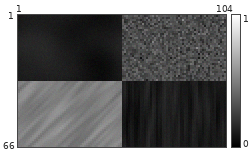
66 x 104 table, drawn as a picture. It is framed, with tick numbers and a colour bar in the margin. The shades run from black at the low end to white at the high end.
It is made of 2 by 2 panels. Panel 1,1: very low, smooth, faint in contrast. Panel 1,2: low, fine-grained. Panel 2,1: middling, slanting up to the right, faint in contrast. Panel 2,2: very low, streaked downward, faint in contrast.
